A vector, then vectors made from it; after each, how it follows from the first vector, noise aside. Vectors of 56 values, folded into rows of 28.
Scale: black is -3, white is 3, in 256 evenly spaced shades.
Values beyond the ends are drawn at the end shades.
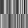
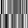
wrapped around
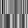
wrapped around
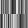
wrapped around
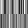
negated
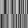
negated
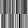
wrapped around
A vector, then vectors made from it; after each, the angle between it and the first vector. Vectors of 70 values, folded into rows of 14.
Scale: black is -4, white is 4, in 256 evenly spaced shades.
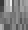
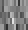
partly aligned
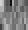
nearly opposite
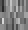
partly aligned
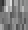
nearly parallel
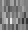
orthogonal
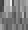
nearly parallel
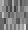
partly opposed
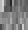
nearly opposite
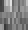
nearly parallel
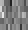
partly opposed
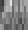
nearly parallel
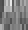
nearly parallel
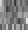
partly opposed
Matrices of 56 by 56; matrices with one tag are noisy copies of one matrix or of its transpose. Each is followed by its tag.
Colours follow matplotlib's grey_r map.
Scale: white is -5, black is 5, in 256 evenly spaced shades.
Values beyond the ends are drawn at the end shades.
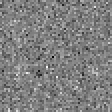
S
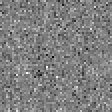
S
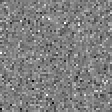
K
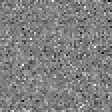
K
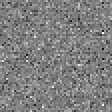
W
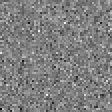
K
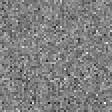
W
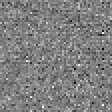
W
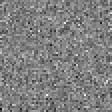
K
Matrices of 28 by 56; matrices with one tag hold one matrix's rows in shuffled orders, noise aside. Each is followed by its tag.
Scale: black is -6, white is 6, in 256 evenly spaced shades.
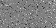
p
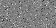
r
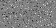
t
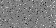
p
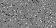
t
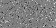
p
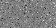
p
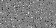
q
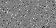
r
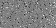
p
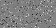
t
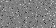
p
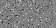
q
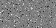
q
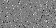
r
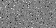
q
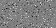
t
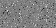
r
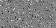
q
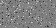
q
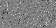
r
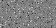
q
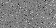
p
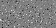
q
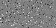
q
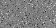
p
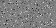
t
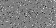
p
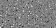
q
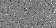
p
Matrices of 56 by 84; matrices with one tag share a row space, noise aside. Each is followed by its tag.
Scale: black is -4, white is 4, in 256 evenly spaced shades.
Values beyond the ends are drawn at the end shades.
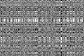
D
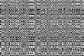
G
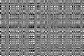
G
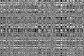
D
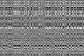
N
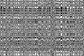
D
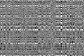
D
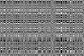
D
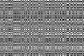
N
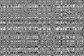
D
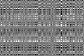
D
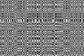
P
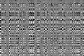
G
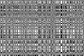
D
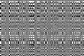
G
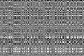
N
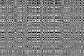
P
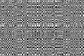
P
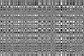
D
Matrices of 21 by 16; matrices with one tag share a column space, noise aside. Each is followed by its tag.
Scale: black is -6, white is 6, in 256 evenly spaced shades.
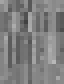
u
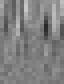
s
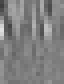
s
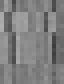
u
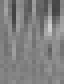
s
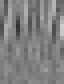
s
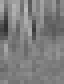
s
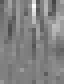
s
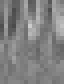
s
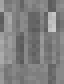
u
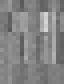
u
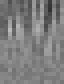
s
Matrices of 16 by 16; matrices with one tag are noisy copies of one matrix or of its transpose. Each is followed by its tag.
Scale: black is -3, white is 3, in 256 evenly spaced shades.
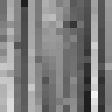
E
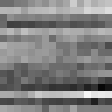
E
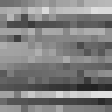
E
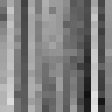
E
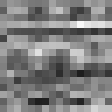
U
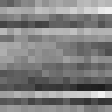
E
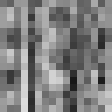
U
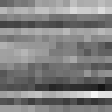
E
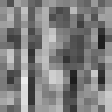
U
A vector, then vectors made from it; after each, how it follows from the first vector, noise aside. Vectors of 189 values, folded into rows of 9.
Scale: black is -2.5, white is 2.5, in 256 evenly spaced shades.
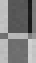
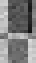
copied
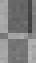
shrunk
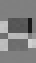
partly zeroed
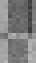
shrunk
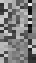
sign-scrambled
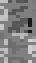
partly zeroed
